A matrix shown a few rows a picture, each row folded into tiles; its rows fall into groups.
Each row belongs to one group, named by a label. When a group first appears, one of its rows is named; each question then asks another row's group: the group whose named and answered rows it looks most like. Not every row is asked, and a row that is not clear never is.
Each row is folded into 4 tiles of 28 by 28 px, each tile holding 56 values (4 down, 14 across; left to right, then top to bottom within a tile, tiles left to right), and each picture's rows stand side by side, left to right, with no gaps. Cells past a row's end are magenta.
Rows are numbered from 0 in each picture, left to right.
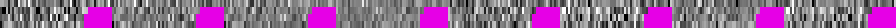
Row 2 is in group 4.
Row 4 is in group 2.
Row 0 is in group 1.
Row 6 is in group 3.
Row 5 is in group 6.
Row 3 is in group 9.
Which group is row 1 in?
4
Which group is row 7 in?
6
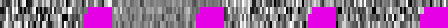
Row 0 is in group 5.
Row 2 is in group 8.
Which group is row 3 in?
1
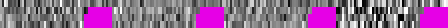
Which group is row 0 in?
2
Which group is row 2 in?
3
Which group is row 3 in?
5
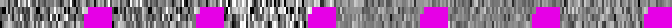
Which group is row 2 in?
8
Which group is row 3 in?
8
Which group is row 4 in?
3
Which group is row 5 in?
8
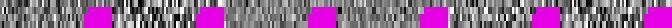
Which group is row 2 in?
3
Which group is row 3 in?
1
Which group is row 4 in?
6
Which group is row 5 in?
5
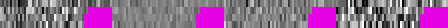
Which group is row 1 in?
6
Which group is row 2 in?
3
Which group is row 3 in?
5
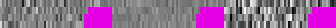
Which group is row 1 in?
9
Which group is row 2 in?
9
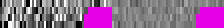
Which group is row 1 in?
6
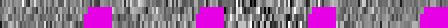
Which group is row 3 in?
3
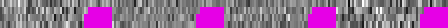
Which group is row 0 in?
8
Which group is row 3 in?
9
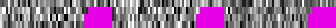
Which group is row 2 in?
2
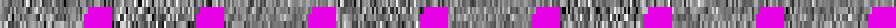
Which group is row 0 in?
3
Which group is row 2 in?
4
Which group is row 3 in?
2
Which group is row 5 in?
1
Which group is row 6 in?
9
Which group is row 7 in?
1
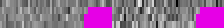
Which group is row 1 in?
3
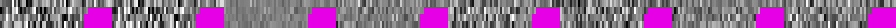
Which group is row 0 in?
5
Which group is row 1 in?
5
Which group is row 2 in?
9
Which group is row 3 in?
4
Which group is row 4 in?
9
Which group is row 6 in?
1
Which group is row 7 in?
4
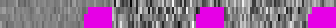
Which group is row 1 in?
2
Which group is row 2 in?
8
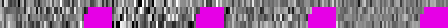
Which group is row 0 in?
2
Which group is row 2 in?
1
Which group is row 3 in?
3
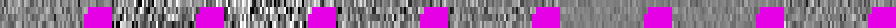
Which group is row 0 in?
8
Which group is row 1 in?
4
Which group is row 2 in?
8
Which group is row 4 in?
1
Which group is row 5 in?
6
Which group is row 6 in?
6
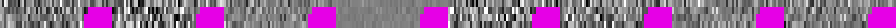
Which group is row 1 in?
5
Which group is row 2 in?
3
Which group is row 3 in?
9
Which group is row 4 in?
6
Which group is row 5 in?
4
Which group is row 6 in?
9
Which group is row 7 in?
4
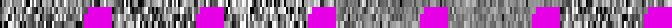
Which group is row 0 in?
4
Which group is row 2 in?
8
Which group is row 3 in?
3
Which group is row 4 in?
8
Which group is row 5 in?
5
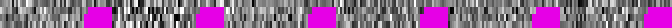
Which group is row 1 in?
5
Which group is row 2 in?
6
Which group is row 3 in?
2
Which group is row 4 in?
1
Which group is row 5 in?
2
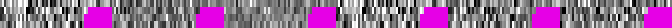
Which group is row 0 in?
8
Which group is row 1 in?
2
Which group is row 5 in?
1
